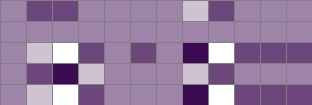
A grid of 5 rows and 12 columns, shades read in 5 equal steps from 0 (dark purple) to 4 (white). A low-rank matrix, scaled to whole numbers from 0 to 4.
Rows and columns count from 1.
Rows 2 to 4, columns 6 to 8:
2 2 2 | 1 2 0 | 2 2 3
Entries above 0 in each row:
12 12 11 11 11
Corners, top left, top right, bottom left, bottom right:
2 2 2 1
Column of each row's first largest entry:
8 1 3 4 3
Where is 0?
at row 3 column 8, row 4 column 3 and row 5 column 8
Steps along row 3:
up up down up down up down up down same same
